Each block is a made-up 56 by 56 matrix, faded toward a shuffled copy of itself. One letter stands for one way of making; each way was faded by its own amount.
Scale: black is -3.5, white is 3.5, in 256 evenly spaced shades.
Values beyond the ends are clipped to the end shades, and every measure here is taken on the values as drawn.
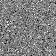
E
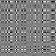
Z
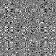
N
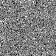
E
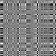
Z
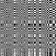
Z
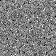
E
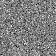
E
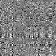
N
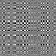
Z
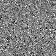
E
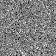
E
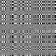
Z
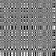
Z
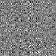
N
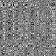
N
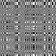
Z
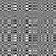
Z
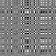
Z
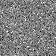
E
